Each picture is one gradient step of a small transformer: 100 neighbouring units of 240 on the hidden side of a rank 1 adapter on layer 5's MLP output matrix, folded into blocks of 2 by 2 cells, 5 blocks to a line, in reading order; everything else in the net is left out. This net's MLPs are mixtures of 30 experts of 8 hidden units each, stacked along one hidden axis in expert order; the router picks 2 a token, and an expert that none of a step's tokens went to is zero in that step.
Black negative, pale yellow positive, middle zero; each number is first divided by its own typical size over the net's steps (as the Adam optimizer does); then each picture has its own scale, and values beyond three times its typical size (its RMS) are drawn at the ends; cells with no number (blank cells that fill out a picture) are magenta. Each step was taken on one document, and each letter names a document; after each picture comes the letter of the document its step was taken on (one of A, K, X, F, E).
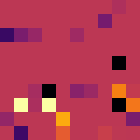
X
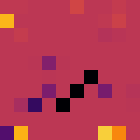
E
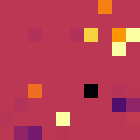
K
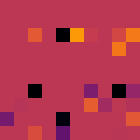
K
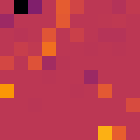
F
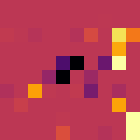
X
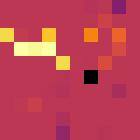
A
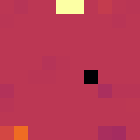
E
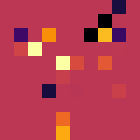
A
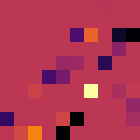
K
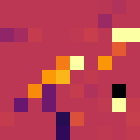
X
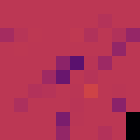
X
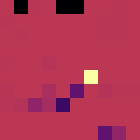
E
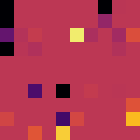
K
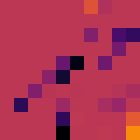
X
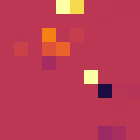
E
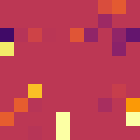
K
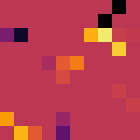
A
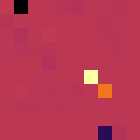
F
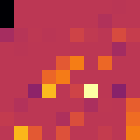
X
